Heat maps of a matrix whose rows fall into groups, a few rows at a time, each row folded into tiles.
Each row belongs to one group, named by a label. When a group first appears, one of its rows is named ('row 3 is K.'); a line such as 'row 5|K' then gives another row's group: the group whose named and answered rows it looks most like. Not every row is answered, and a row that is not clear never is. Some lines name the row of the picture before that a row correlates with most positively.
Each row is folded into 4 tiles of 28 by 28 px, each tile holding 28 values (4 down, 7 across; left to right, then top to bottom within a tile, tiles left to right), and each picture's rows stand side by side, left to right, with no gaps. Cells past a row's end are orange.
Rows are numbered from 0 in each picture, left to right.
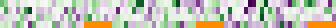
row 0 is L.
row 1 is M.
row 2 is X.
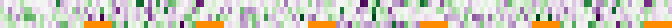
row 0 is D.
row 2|D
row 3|X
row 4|L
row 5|M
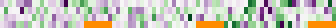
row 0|X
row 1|D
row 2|M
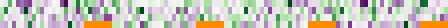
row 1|L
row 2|M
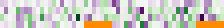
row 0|D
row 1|D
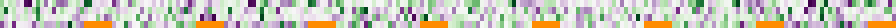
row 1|D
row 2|X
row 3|L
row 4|M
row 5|D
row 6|M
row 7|X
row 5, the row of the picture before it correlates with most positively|0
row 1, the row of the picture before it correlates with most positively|1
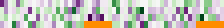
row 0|D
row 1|L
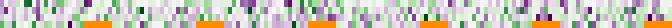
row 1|L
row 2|X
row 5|D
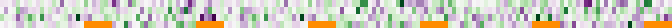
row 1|D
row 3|M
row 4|L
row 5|X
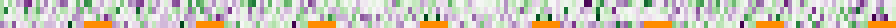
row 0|X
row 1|X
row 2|M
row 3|L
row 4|L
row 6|M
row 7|D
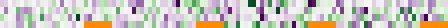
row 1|X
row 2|M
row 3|D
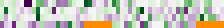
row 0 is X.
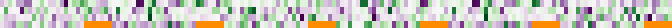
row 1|X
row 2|L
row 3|M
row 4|X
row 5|D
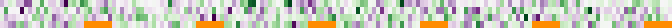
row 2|M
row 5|L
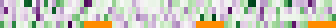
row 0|M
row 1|L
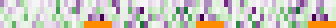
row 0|D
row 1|D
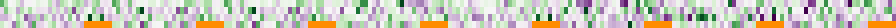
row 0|L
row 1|L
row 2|L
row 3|M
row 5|X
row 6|D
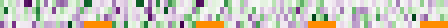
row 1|M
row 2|L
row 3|D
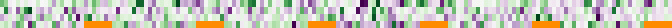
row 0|L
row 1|M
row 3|X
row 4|L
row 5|M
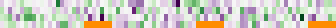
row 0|D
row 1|X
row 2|D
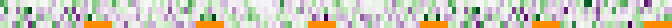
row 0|L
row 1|L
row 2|D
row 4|L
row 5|M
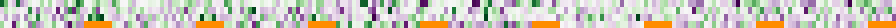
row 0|L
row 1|L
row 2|L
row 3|M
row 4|X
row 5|D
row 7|X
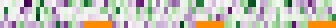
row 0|X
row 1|X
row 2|M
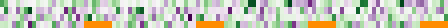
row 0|L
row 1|L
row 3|M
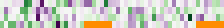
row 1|D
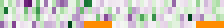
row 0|X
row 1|D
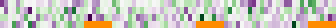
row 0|D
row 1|L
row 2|X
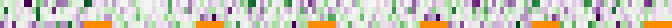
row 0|X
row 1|D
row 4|X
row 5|M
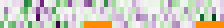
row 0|M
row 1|L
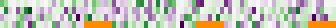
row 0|L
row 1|M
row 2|D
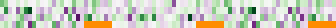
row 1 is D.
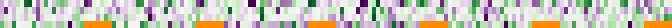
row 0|M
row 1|M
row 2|X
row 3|X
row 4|M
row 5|M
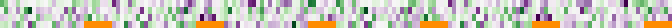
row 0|L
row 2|X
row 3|L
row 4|D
